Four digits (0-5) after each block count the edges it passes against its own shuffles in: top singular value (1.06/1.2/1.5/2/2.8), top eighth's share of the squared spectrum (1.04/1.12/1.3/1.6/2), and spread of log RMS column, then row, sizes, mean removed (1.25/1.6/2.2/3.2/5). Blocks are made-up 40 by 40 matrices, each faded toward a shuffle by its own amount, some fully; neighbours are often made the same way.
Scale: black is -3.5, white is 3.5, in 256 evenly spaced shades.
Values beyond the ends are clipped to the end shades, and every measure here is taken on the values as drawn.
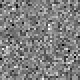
0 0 0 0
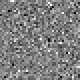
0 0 0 0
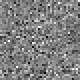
2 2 0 0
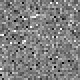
1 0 0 0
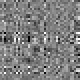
4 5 3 3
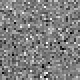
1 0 0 0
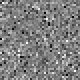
1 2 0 0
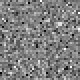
1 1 0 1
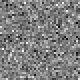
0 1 0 0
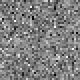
1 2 0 1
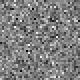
2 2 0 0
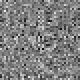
3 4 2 2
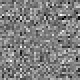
4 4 2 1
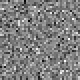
2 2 0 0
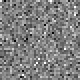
1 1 0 0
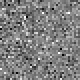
0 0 0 0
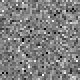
2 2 0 0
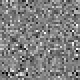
3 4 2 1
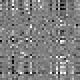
4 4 2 3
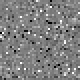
1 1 0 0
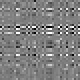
5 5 3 3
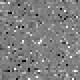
1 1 0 0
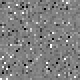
0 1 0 0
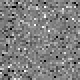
2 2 1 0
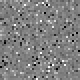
0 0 0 0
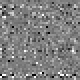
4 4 1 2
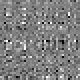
4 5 2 3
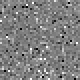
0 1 0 0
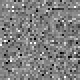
2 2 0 0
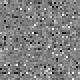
3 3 1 1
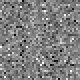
2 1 0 0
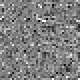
3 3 1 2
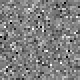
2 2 0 0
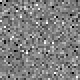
1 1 0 0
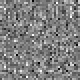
3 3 1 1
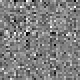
3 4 2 2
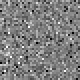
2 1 0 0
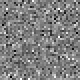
2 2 1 0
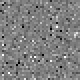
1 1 0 0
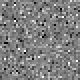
0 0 0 0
